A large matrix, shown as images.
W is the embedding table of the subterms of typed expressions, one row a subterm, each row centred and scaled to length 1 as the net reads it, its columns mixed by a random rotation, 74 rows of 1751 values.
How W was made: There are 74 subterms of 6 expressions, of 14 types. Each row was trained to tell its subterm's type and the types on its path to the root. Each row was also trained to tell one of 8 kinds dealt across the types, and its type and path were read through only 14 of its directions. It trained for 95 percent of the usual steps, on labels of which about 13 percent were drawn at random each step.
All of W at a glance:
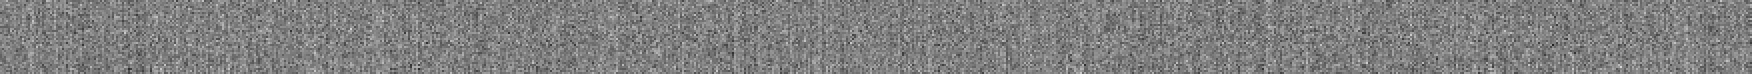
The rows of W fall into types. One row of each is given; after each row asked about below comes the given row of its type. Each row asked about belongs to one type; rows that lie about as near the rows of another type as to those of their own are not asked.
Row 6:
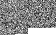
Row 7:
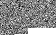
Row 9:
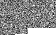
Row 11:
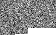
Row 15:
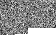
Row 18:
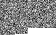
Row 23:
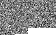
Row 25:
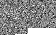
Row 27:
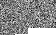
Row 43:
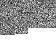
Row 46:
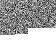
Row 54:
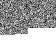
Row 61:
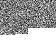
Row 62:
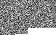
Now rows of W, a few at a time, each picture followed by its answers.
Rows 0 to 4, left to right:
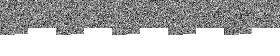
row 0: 23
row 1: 23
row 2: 11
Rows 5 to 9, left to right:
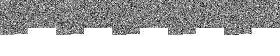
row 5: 11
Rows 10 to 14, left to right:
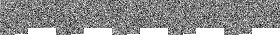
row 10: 46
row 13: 6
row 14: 9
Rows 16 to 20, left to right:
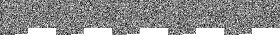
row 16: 43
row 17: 62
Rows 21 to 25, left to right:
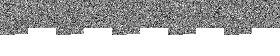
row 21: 46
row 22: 62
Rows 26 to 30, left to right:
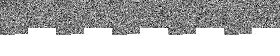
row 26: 27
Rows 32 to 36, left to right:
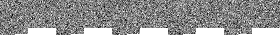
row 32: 43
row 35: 18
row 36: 11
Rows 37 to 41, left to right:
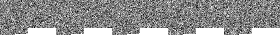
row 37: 62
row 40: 46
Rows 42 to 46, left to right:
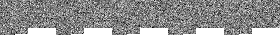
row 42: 6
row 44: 54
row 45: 54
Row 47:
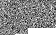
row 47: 11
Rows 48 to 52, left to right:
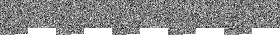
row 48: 7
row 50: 7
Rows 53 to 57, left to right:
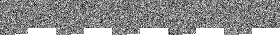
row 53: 62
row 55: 61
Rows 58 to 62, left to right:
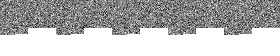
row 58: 27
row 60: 27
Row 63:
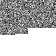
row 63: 9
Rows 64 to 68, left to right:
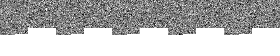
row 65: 27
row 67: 9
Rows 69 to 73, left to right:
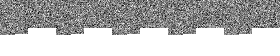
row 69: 6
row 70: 9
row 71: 54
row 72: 46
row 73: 6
